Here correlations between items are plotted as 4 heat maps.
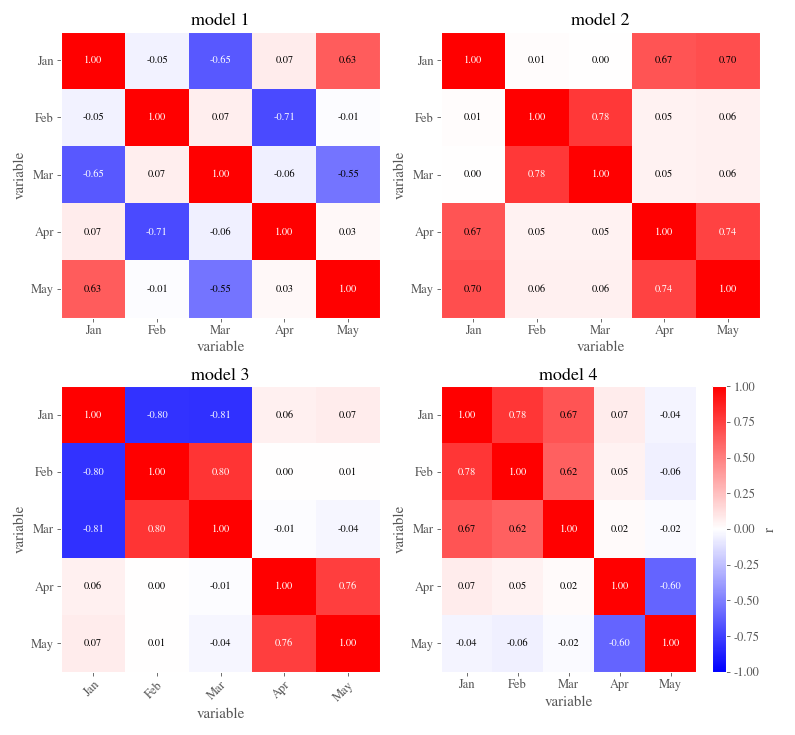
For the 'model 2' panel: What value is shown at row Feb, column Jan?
0.01
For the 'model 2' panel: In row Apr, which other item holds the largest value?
May
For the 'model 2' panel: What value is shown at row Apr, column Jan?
0.67
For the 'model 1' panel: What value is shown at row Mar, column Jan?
-0.65
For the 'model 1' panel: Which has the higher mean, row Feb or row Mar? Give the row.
Feb
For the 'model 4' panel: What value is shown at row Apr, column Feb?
0.05
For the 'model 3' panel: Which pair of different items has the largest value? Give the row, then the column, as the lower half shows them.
Mar, Feb
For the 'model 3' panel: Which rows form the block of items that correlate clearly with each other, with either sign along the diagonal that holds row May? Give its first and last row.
Apr to May
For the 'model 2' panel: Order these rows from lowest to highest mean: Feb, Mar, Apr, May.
Mar, Feb, Apr, May
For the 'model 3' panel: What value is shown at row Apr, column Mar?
-0.01
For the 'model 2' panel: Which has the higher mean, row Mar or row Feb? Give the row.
Feb
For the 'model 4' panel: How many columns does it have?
5
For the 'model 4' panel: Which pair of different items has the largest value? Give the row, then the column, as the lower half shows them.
Feb, Jan
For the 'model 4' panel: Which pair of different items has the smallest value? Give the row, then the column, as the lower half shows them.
May, Apr
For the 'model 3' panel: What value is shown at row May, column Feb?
0.01
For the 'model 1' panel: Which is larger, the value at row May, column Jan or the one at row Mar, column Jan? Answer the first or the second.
the first
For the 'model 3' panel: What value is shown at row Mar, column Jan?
-0.81
